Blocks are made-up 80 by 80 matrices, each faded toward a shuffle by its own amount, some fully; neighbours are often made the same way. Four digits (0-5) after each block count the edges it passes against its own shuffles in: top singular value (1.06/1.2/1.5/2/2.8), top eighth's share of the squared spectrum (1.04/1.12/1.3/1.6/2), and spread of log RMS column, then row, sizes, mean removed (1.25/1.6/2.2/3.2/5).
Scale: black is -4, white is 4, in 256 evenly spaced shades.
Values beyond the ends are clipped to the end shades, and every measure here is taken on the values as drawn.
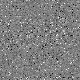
3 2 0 1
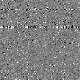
4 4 1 2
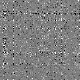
2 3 3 3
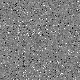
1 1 1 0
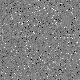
1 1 0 0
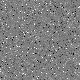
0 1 0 0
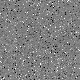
0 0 0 0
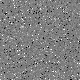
0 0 0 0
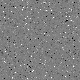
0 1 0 0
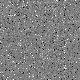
1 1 0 0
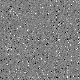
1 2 1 1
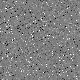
0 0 0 0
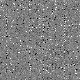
2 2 2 1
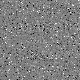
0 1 0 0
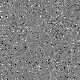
1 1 1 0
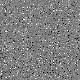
1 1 1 1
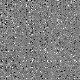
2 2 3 2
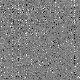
2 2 2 1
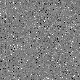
1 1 1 0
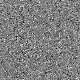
0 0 1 0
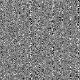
1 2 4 0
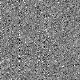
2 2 2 0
